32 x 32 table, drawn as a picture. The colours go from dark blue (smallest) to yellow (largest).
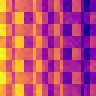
Stripes running up and down repeat 5 times from left to right. Overall the values sit about 50% of the way up the scale. There is an overall slope up to the left.
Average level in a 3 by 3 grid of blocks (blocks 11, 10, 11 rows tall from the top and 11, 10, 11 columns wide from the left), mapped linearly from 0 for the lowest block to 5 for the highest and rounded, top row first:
5 3 0
5 3 0
5 3 1
